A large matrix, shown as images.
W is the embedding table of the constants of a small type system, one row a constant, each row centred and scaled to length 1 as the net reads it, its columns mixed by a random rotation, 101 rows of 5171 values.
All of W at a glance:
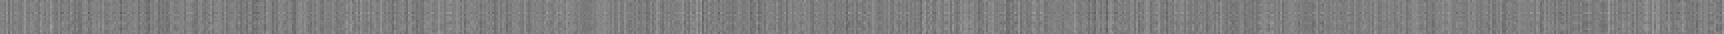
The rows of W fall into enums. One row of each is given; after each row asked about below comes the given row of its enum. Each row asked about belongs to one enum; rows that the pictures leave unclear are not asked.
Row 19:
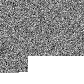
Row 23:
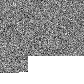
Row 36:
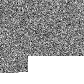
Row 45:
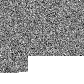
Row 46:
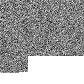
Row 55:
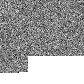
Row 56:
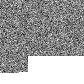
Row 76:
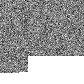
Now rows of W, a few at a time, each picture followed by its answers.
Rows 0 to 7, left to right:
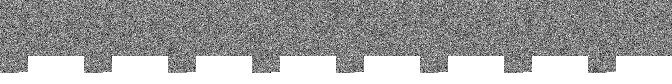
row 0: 56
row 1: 56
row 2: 19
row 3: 55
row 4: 36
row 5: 36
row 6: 76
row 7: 45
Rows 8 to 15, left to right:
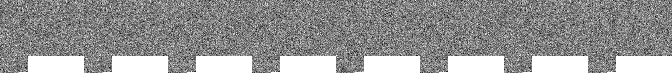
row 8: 36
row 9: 36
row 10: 23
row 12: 45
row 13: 23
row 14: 36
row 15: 76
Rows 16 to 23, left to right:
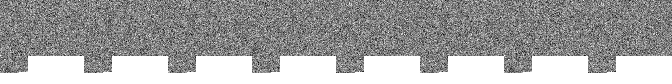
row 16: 45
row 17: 76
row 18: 56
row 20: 23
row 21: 56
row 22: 45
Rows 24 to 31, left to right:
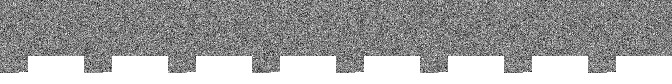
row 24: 23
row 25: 19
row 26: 56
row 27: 45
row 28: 76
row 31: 23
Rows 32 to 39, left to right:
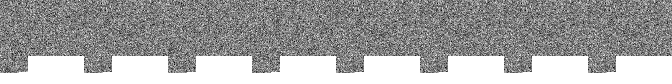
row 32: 45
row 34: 19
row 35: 76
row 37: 36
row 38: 36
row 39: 36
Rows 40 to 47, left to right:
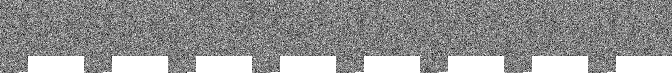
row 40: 56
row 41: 56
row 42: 55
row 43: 36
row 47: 76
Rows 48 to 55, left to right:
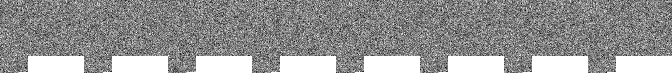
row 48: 36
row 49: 23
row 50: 45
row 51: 76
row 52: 23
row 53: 36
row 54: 36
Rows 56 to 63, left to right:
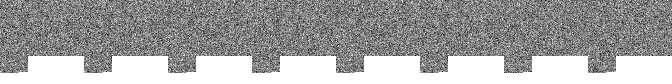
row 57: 56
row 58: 36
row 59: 76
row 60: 36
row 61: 56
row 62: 23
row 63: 45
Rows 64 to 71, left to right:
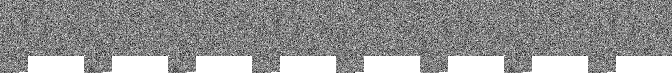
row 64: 76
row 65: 45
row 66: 45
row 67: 76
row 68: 55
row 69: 46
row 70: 45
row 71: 76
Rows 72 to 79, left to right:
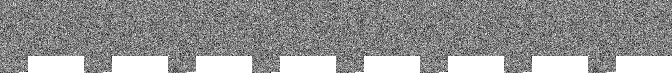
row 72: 23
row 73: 56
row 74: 45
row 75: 55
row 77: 23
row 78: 56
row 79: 45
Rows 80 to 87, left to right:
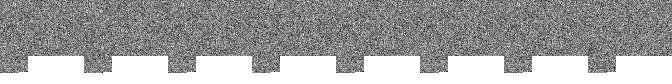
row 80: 23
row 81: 55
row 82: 23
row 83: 56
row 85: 23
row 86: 23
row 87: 19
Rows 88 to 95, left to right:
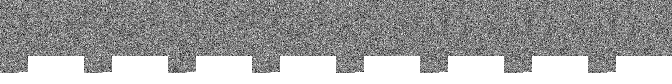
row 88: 56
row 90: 45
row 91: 36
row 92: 23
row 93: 76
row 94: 76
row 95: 76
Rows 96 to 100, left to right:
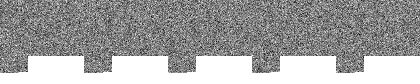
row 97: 76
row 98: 46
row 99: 45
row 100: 56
